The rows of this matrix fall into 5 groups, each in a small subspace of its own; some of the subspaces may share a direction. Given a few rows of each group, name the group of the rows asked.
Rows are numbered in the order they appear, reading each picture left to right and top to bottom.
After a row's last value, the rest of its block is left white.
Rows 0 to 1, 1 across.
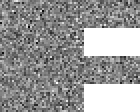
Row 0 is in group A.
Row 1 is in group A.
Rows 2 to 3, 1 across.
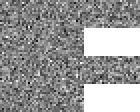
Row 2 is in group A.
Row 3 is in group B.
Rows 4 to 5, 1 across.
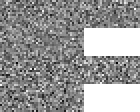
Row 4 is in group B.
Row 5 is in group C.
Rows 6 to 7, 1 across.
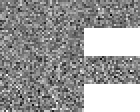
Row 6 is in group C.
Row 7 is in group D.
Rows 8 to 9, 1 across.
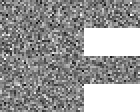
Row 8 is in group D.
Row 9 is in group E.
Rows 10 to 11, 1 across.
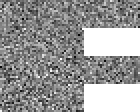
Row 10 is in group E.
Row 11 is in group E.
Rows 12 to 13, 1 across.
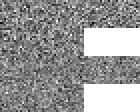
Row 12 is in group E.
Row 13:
A
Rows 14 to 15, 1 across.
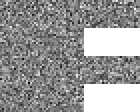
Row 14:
B
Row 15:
B
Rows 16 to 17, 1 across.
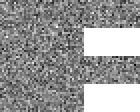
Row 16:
A
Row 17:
B
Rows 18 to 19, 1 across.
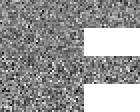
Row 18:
B
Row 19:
D
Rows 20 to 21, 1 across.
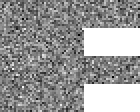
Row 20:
E
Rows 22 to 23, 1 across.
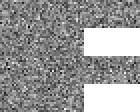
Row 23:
C
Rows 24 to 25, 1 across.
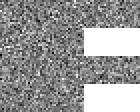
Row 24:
E
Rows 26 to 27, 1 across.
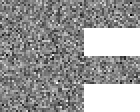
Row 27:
A
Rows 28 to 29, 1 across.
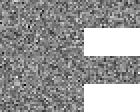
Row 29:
E
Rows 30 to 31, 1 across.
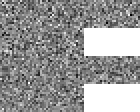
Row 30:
D
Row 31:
B
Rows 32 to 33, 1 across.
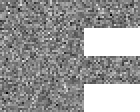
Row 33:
A
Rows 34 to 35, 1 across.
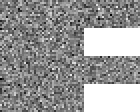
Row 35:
E
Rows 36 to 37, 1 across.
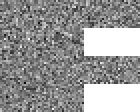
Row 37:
E
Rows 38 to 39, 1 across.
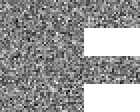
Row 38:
E
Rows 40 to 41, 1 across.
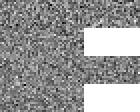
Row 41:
E
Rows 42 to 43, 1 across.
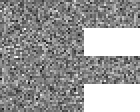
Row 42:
E
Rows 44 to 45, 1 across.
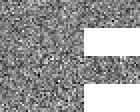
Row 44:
D
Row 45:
A
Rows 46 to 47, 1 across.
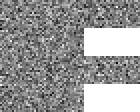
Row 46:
C
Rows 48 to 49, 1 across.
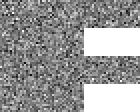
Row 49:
E
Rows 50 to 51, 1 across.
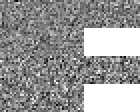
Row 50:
A
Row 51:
A
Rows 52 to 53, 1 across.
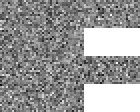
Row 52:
C
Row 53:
C
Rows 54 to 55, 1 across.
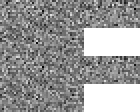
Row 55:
B
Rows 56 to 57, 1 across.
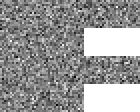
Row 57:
A
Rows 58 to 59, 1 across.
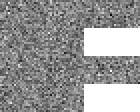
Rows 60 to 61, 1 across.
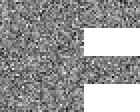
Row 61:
D
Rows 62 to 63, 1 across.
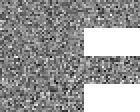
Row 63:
A
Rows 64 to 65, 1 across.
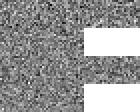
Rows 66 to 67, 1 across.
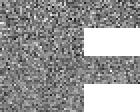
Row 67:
C
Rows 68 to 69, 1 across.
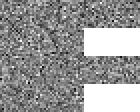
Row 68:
D
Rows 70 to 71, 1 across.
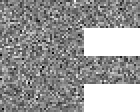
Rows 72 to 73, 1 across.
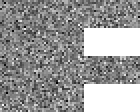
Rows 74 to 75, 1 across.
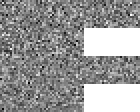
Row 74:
D
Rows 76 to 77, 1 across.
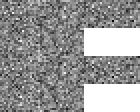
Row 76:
D
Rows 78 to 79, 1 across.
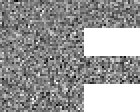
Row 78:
A
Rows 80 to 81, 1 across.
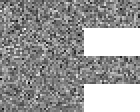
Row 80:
E
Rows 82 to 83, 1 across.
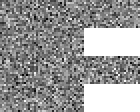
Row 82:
E
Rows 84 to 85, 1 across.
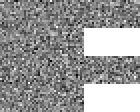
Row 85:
B
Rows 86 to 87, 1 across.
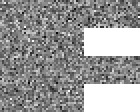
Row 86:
E
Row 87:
A
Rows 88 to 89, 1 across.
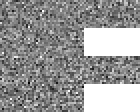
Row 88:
B
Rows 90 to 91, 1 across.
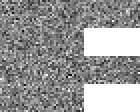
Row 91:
E
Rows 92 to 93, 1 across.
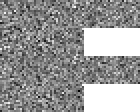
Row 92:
E
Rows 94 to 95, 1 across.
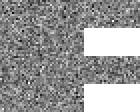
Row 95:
A
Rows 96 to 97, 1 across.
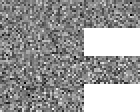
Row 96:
D
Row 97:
E
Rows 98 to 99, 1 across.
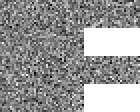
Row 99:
E
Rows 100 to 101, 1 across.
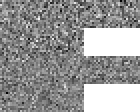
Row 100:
A
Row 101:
A
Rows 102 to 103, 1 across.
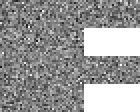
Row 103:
E
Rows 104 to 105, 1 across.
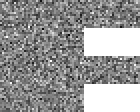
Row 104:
A
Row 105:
B
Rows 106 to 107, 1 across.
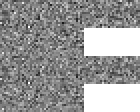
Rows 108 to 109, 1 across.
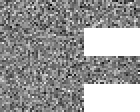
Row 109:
E
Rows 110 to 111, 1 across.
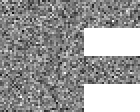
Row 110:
D
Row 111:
D
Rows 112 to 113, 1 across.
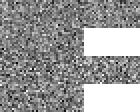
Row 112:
A
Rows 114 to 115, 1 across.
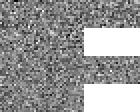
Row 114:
A
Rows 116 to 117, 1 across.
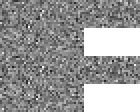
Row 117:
B
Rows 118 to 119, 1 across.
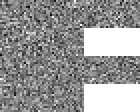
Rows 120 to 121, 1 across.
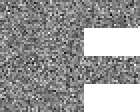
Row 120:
C
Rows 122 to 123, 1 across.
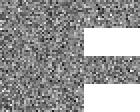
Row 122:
C
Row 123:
D
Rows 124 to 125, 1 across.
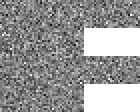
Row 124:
D
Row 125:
E
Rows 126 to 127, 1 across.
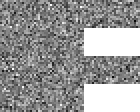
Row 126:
B
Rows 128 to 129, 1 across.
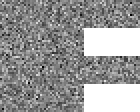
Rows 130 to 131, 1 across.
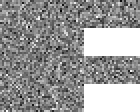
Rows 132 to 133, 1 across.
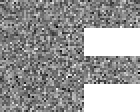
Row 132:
A
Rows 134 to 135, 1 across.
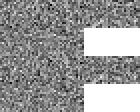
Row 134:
B
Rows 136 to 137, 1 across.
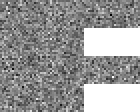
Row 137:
D
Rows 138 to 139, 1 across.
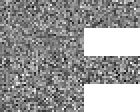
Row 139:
E
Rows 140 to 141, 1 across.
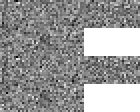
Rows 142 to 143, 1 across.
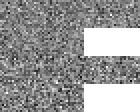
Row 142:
C
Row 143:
A
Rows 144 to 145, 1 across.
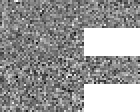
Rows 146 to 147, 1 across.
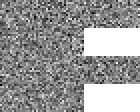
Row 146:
E
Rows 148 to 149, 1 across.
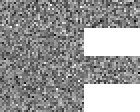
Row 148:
B
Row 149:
E
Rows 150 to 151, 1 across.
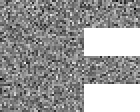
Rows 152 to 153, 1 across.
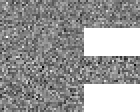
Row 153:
B
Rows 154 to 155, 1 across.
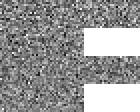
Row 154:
C
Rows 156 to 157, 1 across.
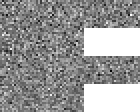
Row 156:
D
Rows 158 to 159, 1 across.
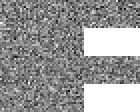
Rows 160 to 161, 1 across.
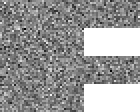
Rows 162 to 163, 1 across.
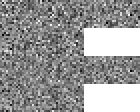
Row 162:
D
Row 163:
D
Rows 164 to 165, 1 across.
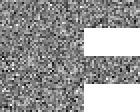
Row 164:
B
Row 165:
D
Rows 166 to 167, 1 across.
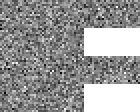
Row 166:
C
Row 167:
C
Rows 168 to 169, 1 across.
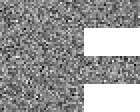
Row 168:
E
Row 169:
B
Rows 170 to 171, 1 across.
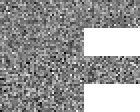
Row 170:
C
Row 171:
E
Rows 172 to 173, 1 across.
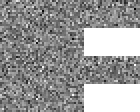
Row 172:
B
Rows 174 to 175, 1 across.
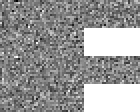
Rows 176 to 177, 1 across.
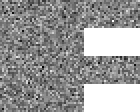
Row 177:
B
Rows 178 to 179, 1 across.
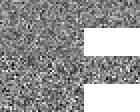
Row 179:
D
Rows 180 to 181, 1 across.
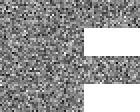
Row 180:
C
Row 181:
C
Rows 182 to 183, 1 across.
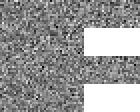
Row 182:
A
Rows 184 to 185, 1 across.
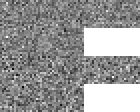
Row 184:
A
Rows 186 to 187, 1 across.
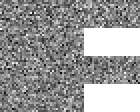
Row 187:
C
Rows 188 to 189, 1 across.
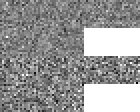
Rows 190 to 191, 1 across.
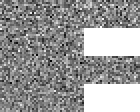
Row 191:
B
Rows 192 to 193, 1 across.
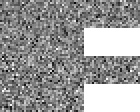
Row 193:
D
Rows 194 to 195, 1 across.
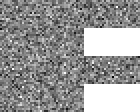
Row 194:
C
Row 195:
D
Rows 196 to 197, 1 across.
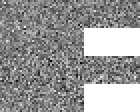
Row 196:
E
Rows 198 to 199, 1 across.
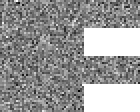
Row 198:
A
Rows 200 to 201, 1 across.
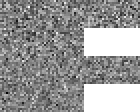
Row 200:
E
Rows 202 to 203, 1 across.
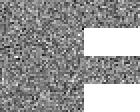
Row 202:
E
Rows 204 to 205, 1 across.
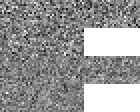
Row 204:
C
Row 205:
A
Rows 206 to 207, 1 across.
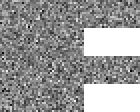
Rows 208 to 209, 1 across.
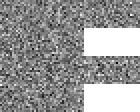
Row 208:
D
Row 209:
C
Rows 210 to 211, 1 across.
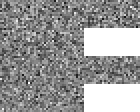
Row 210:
E
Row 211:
B
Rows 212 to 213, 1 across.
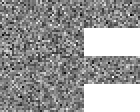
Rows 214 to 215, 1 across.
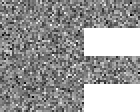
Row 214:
D
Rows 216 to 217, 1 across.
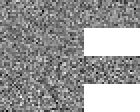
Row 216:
B
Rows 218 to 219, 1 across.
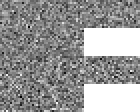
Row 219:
D
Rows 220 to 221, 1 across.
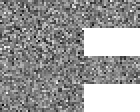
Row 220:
E
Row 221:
A
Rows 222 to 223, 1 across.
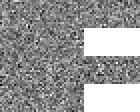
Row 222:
A
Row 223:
C
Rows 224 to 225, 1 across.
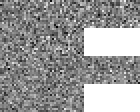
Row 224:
A
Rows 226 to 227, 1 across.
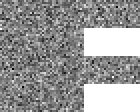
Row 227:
D
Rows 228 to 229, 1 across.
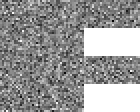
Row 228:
D
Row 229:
D
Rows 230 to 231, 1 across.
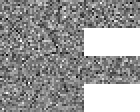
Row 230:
D
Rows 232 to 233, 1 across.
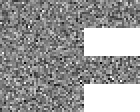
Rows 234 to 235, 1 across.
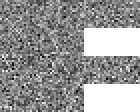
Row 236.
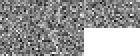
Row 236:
D
